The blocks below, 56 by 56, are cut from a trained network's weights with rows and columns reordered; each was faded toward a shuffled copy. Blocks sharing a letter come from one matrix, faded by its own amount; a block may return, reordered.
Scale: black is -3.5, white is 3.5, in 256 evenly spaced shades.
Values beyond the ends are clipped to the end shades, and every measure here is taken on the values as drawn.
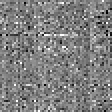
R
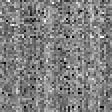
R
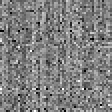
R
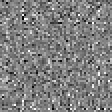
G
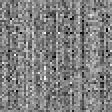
R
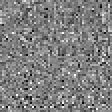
G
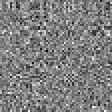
G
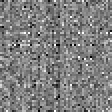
R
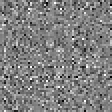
G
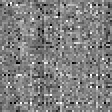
R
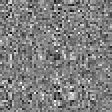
G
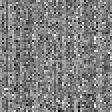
R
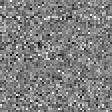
G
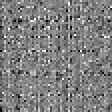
R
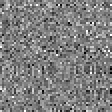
G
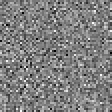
G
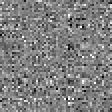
G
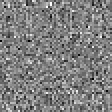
G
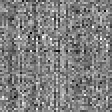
R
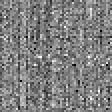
R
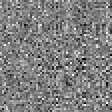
G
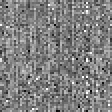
R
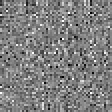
G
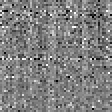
R
